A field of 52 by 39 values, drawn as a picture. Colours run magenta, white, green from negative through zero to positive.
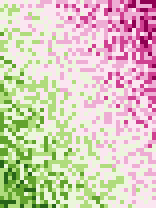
There is an overall slope up to the bottom left. The halves do not mirror each other. The texture is fine-grained noise. The bottom left is the ninth with the highest average. The top right is the ninth with the lowest average. No single row or column stands out from its neighbours. There are no regular stripes.
